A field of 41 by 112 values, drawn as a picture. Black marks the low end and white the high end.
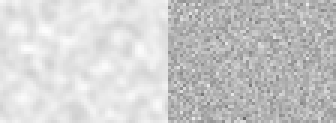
The table splits into one row of 2 panels. Panel 1,1: very high, blotchy, faint in contrast. Panel 1,2: high, fine-grained.
